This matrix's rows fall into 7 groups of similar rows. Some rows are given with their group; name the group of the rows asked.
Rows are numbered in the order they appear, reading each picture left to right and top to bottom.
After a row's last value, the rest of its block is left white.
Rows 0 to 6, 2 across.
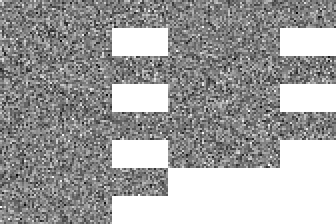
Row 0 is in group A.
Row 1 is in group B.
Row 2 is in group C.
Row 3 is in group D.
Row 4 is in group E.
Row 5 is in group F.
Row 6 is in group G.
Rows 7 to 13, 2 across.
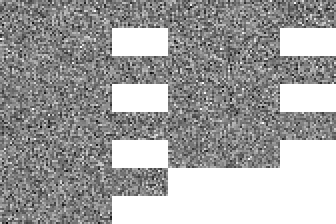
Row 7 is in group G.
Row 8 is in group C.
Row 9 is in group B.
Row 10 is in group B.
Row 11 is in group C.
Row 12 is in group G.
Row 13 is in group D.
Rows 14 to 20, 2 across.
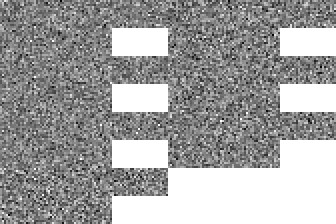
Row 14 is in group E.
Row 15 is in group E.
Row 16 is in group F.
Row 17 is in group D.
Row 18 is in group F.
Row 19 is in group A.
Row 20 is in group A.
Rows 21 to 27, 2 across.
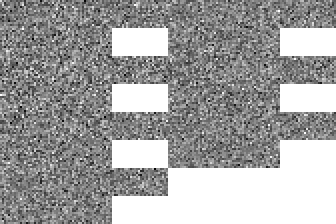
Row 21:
E
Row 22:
F
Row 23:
G
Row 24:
C
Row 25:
E
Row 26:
F
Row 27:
A
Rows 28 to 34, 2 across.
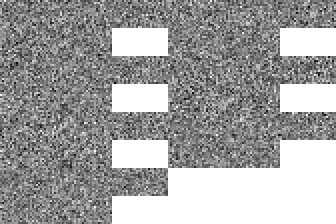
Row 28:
D
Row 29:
B
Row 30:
G
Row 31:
D
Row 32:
G
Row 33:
A
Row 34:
G
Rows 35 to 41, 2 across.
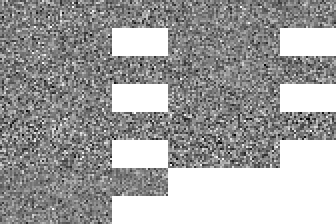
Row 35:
B
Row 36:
E
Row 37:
A
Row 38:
C
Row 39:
G
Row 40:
A
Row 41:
E
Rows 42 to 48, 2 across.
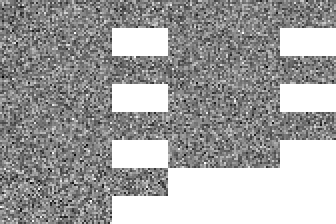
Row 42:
C
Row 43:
C
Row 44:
C
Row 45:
C
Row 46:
E
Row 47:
D
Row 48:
G
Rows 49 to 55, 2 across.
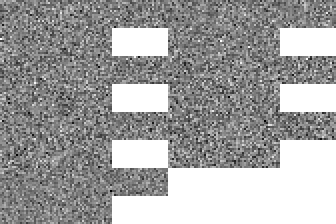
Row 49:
G
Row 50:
E
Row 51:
C
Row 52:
A
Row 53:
D
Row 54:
C
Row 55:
A
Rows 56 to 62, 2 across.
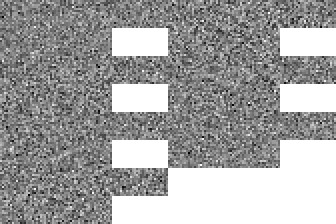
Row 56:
B
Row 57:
F
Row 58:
C
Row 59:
E
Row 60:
D
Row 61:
B
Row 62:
F
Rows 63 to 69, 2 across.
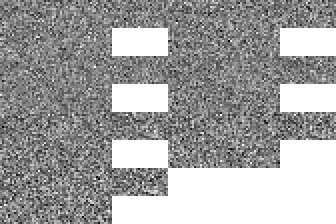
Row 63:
G
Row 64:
A
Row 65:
G
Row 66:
C
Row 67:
C
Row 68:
C
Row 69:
C
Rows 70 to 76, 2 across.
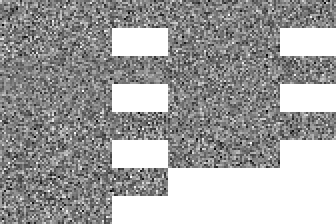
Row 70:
G
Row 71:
D
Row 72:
A
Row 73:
C
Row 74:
D
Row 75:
F
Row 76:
A
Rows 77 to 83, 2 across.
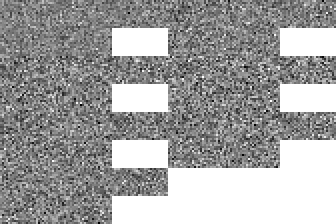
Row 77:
B
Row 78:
E
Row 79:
E
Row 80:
F
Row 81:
C
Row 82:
E
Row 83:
D
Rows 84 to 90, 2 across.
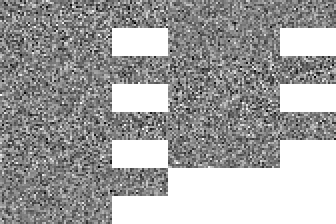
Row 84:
B
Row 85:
A
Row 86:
G
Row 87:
D
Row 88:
D
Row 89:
B
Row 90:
A
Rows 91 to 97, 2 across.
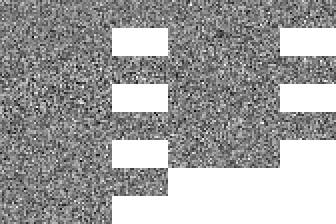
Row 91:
F
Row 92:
F
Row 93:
F
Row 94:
E
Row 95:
E
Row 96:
G
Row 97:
A
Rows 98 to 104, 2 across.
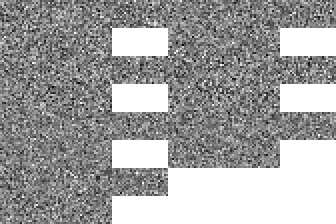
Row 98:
C
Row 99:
D
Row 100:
F
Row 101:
A
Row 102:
B
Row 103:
E
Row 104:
E
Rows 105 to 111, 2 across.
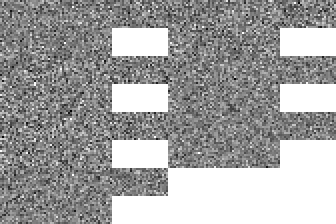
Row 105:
B
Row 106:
C
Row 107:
G
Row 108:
G
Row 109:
G
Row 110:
D
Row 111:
E
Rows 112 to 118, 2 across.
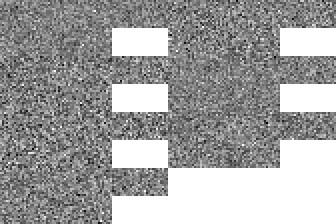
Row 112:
G
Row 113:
G
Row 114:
E
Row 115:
B
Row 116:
D
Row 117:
C
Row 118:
F
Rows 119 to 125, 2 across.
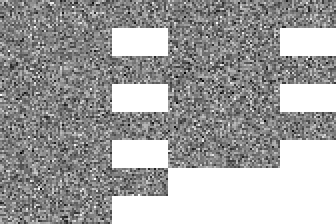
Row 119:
B
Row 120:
A
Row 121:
G
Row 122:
A
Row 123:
B
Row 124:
G
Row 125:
G
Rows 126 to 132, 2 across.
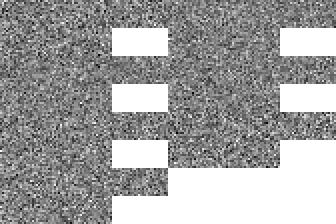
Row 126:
D
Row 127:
G
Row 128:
E
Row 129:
D
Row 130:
G
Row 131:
E
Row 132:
G
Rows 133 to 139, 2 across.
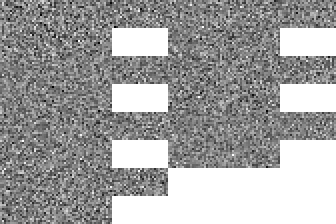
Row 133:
A
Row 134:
B
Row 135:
F
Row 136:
D
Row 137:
E
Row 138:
D
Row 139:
A
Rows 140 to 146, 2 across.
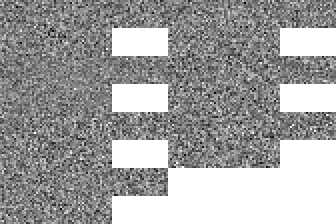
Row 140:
A
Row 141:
G
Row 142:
C
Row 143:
E
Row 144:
F
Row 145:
D
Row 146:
A
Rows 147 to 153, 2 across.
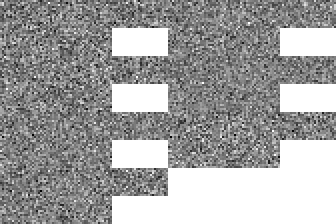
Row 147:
C
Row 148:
E
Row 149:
F
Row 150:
C
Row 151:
G
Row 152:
G
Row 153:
C
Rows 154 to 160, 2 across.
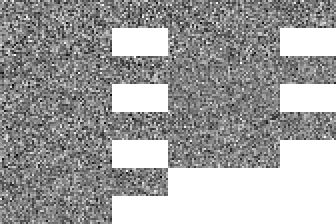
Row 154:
D
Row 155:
C
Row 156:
C
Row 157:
B
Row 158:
D
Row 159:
E
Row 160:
C
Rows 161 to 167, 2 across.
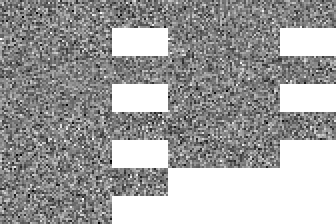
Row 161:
C
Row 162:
G
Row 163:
C
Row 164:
E
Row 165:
D
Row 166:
C
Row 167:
F
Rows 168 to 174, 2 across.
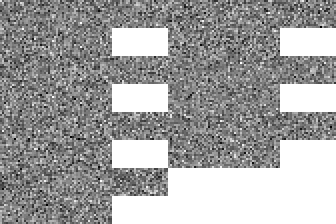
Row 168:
E
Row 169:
C
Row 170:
E
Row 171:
B
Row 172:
F
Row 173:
A
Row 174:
C
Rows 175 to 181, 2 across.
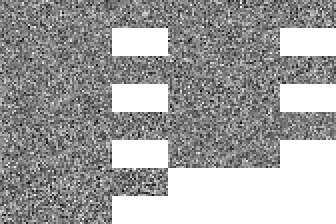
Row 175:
B
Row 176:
B
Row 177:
D
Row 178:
A
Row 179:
D
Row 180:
D
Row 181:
C
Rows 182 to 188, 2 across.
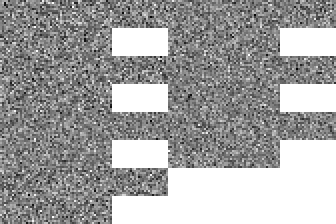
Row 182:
B
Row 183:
D
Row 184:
D
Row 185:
B
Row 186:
G
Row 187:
G
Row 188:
C
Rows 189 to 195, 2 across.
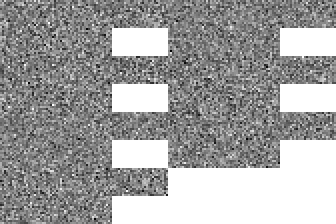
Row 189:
A
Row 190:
A
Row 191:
C
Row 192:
C
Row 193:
F
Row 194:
D
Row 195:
B
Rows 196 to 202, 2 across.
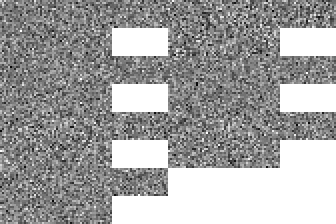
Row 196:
A
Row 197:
D
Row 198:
E
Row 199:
F
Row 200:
G
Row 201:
G
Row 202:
G
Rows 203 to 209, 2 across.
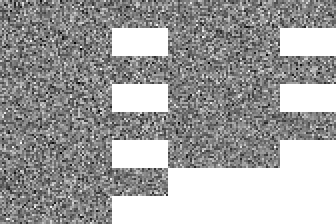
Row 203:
E
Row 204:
F
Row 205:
F
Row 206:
B
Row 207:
A
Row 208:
E
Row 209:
E
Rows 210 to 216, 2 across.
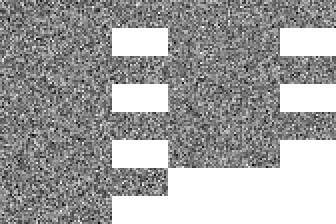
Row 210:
E
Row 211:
B
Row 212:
A
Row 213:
F
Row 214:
F
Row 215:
D
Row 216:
D
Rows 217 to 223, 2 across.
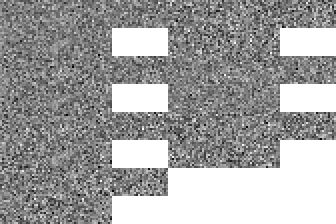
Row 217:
D
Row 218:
A
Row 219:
D
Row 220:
B
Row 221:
D
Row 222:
C
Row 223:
F
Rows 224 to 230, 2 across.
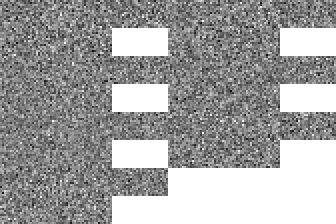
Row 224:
D
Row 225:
F
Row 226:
A
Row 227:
D
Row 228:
A
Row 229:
F
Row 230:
G
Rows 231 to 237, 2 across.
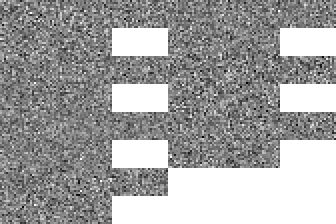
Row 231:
G
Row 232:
E
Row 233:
B
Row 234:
D
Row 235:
G
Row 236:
B
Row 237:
F
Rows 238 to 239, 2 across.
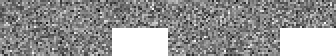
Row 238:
C
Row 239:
G
